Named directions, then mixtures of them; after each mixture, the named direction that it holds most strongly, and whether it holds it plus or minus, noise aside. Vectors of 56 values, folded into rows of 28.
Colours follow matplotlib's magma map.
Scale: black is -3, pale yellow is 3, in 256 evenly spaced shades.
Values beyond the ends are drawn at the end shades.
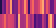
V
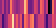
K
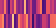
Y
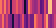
K, minus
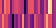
K, minus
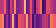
Y, plus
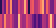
V, plus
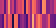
Y, minus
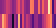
K, minus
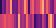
V, plus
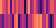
V, minus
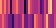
K, minus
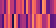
Y, minus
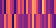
Y, minus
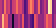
K, minus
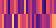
Y, plus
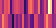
K, minus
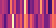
K, plus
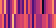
Y, plus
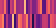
Y, plus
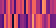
Y, minus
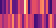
V, plus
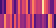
V, plus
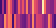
Y, minus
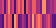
Y, minus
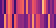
Y, minus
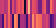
Y, minus
